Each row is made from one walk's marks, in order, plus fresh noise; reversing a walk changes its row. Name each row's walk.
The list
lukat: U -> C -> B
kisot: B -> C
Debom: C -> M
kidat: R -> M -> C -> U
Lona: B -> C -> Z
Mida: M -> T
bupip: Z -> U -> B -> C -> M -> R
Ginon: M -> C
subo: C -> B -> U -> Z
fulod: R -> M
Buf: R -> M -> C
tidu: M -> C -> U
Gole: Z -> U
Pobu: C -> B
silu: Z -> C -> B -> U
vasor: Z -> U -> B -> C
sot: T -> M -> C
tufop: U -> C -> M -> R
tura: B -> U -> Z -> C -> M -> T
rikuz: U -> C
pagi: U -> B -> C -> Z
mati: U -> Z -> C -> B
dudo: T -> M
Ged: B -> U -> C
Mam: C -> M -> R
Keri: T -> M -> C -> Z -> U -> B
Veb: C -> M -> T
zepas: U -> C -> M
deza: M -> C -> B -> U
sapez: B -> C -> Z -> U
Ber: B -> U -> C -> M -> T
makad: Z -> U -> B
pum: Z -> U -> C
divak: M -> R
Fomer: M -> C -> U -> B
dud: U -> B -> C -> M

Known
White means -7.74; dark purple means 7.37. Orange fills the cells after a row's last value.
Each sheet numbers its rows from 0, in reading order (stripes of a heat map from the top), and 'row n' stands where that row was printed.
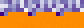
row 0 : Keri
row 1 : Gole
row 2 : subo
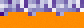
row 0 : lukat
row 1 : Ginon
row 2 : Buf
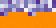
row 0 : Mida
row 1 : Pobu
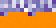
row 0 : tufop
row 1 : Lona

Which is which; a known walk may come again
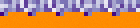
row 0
vasor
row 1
silu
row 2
pagi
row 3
zepas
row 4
Gole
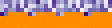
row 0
sapez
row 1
Pobu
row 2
Mam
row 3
mati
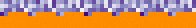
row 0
tura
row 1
kisot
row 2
Buf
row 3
Keri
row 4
Mida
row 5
Lona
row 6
Ginon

